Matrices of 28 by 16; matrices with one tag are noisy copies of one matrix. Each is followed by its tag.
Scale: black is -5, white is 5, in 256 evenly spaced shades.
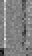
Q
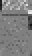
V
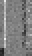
Q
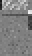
V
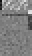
V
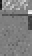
V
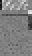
V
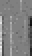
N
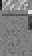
V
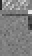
V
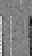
N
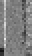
Q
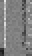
Q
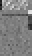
V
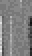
N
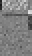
V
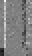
Q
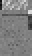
V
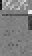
V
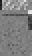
V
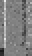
Q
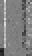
Q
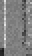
Q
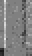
Q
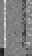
Q
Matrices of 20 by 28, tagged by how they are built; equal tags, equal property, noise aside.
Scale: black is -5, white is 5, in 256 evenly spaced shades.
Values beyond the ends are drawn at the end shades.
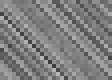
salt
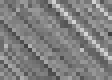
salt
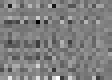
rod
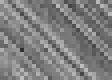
salt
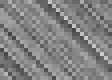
salt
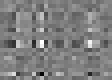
rod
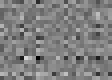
rod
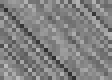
salt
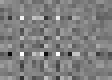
rod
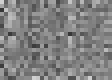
rod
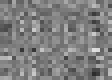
rod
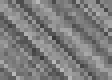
salt
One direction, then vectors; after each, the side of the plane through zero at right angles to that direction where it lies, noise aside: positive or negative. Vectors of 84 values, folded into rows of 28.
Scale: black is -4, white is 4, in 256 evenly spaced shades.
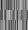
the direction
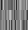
positive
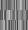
positive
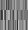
positive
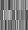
positive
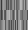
positive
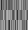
positive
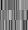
positive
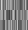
negative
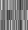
negative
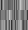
positive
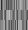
positive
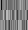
positive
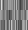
negative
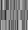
positive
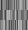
positive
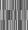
negative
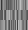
positive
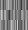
negative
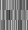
negative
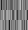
positive
